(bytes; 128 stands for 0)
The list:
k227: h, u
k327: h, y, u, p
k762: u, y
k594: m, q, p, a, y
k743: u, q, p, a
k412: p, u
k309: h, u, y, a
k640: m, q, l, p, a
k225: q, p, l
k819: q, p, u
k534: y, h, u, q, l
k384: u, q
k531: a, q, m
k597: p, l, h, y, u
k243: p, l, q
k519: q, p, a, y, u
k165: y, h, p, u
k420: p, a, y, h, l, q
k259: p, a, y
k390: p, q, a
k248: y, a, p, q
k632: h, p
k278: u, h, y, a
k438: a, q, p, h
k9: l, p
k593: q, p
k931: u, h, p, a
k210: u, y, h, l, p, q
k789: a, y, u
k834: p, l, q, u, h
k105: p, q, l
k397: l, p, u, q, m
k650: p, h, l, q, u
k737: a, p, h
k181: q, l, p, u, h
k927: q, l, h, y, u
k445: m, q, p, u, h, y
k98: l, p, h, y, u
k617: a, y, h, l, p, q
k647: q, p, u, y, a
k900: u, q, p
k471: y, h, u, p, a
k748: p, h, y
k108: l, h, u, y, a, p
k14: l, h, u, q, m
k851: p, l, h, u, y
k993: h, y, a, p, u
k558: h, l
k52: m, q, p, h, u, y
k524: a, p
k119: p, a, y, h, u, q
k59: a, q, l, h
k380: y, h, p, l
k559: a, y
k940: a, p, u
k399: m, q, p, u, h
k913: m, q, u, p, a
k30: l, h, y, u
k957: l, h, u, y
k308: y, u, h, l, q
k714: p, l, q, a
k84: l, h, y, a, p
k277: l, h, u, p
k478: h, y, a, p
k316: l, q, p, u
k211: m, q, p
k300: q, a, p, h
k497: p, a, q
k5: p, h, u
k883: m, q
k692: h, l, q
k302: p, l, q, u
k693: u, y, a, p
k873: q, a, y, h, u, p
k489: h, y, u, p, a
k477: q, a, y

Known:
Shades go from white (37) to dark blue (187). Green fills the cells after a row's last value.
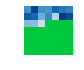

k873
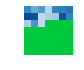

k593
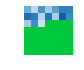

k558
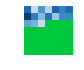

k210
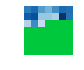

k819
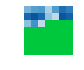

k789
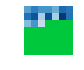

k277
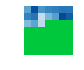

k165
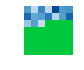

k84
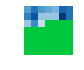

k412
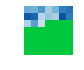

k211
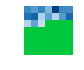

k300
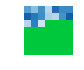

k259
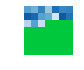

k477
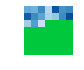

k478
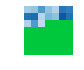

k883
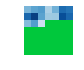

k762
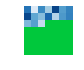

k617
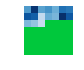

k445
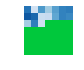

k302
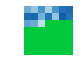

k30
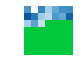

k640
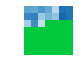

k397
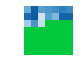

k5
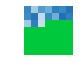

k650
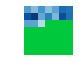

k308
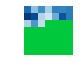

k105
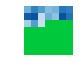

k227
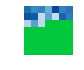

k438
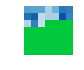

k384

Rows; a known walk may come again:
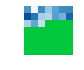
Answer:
k640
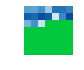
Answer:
k108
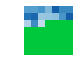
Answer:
k737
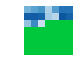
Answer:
k789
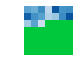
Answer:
k478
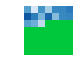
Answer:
k597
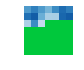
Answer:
k940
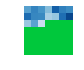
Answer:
k993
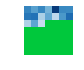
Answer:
k300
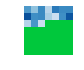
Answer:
k594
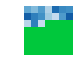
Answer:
k259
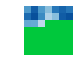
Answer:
k489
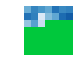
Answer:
k748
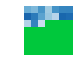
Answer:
k559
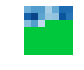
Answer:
k762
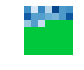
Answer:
k420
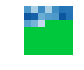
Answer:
k927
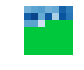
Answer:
k957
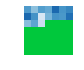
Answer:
k380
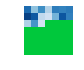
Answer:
k105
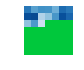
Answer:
k181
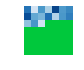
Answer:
k617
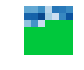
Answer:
k693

